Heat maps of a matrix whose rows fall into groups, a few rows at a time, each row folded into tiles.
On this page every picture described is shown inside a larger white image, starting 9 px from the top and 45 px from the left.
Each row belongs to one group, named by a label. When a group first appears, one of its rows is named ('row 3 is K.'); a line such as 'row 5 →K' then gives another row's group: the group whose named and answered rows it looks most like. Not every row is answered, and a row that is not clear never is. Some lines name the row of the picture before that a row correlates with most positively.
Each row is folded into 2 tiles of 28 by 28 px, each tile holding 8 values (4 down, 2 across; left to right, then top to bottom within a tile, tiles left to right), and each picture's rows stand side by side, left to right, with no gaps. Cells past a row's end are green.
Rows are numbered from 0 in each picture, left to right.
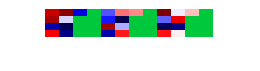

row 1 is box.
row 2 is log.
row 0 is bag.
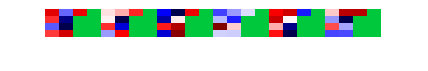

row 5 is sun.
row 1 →box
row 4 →bag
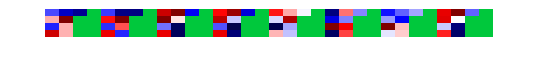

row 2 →bag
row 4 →log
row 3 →bag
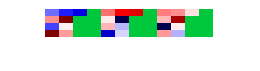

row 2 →log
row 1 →sun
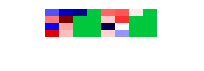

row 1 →log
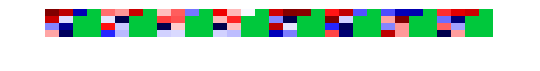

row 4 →sun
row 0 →bag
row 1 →sun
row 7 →sun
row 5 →bag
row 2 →log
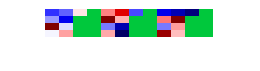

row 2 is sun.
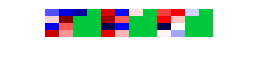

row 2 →log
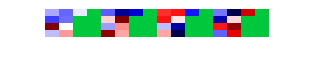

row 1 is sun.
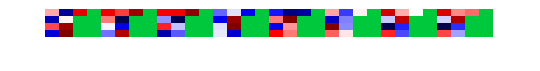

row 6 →log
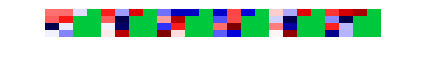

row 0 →log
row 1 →box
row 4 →box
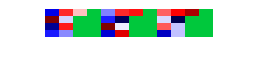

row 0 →log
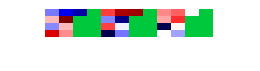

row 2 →log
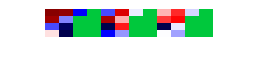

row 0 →bag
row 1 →log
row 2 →log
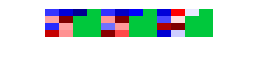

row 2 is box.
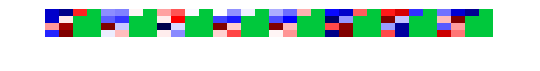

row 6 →bag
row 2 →log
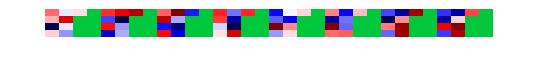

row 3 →box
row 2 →bag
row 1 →sun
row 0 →log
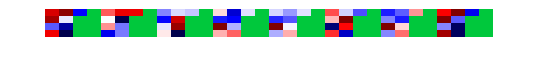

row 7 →bag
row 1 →sun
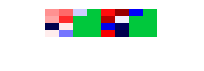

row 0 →log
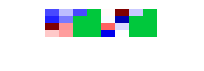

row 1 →sun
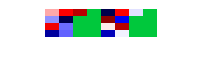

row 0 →sun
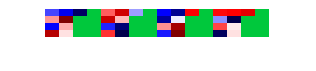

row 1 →bag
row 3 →sun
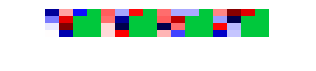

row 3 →sun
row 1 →box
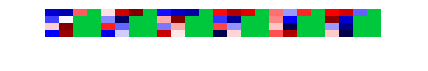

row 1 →sun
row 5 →bag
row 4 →box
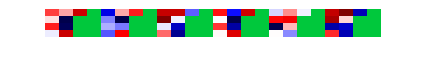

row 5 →bag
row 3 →box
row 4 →log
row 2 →bag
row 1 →box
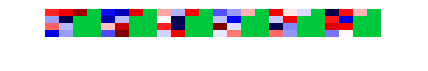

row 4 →log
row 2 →box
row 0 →sun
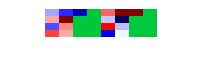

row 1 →sun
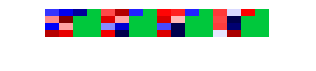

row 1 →bag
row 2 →bag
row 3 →box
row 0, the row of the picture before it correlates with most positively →0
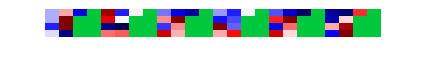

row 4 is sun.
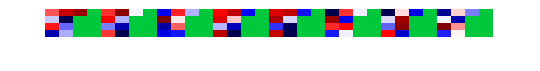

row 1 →bag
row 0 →sun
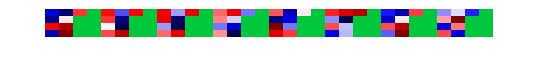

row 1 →box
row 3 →bag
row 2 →box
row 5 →sun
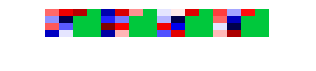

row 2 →box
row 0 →sun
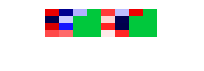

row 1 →box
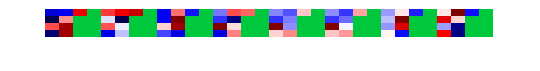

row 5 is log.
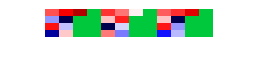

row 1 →log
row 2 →sun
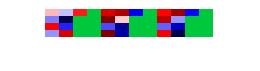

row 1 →bag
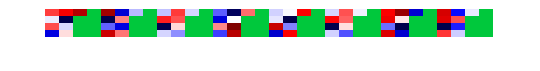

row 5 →log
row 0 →sun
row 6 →bag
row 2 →log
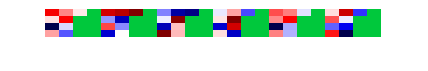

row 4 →log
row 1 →sun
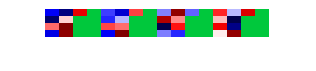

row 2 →log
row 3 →box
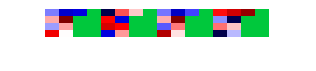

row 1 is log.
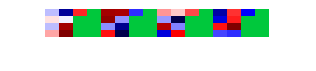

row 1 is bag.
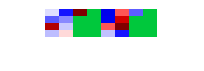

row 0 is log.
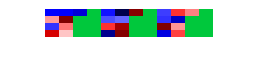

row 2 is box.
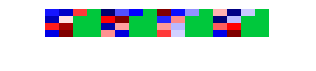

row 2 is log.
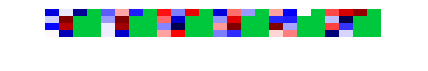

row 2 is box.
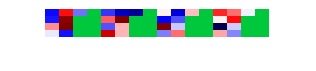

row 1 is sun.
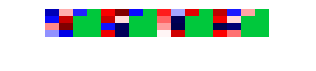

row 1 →bag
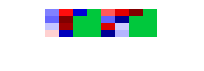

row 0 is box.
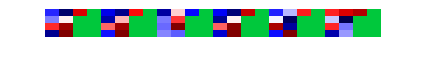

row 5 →sun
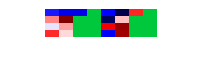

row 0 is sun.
